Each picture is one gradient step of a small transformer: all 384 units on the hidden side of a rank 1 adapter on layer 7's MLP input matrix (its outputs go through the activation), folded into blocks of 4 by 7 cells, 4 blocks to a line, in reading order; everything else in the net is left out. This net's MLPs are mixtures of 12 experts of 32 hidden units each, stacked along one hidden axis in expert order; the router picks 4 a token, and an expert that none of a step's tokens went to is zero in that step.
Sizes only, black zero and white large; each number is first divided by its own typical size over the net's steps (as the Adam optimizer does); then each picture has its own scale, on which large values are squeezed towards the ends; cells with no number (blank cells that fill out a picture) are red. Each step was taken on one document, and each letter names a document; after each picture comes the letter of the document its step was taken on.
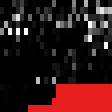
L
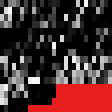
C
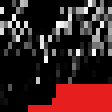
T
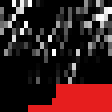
T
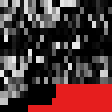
C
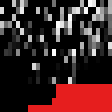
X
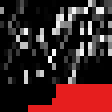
X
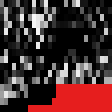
C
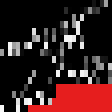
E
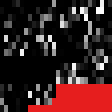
L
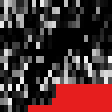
C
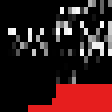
T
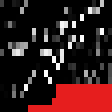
E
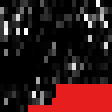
L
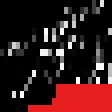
E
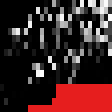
X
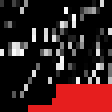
E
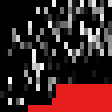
X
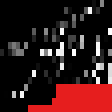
E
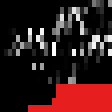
T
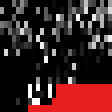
X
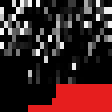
T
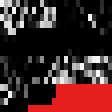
C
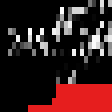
T
